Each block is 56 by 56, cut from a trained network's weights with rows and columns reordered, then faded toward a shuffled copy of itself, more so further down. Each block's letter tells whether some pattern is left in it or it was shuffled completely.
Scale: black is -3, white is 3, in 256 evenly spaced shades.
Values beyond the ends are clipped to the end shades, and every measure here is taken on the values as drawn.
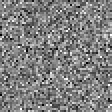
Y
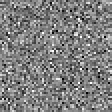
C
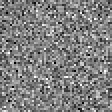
Y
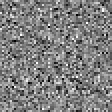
C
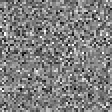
C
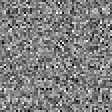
C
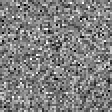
Y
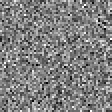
Y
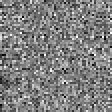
C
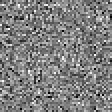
C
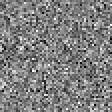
C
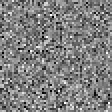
C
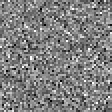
Y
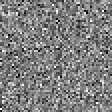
C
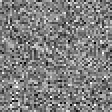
C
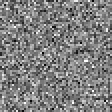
Y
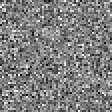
C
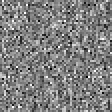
C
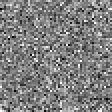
C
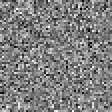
C
